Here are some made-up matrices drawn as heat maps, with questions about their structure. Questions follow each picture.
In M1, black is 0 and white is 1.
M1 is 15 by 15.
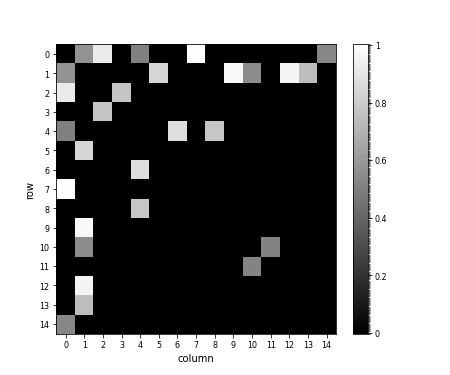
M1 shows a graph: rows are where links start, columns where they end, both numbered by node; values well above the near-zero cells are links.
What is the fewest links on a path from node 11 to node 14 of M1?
4
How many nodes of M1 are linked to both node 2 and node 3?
0
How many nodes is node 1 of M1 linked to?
6
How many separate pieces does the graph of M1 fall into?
1
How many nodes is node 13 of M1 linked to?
1
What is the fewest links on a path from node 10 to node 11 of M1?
1
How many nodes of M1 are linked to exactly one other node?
10
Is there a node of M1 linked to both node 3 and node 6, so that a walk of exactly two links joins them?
no
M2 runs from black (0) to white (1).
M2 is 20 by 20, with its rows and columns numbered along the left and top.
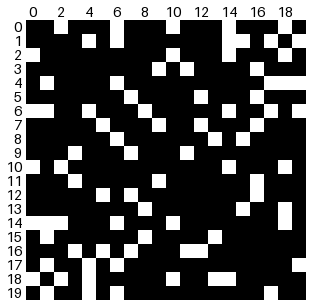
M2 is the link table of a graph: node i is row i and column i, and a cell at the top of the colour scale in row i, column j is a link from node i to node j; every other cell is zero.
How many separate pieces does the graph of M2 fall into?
2
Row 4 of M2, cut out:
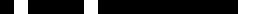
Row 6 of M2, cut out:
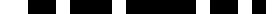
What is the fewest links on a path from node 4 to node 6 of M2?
1
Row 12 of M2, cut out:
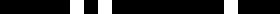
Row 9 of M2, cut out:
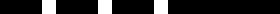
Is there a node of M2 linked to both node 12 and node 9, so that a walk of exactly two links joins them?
yes
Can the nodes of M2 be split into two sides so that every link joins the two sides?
no
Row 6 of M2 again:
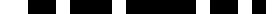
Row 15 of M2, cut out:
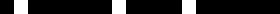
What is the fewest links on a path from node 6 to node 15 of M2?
2
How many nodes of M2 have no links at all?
0
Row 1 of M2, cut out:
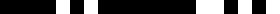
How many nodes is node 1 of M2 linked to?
6
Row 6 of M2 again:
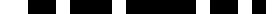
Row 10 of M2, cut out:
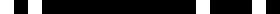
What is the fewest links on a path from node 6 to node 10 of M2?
2
